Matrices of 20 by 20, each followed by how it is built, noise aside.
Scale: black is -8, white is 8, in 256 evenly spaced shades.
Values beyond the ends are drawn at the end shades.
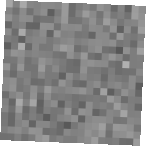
noise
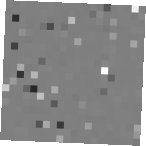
sparse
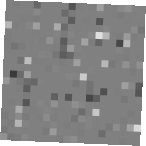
sparse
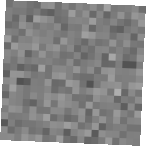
noise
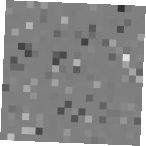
sparse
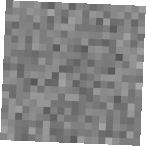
noise
